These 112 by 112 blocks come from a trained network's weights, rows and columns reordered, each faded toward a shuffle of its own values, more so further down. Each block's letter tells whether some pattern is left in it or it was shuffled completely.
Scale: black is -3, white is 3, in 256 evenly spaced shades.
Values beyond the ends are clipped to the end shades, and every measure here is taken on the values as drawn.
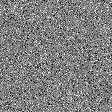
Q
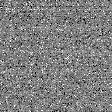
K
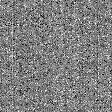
K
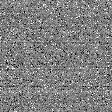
K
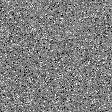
Q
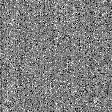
K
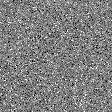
Q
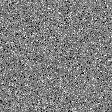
Q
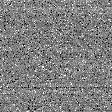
K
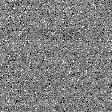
K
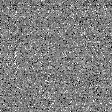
K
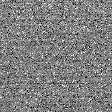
K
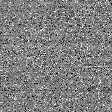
K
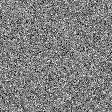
Q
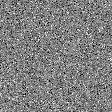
Q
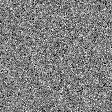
Q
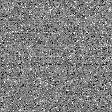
K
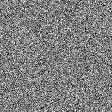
K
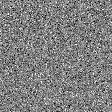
Q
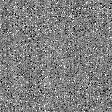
K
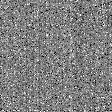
K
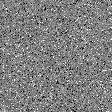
Q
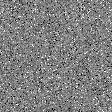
Q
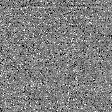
K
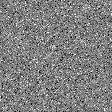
Q
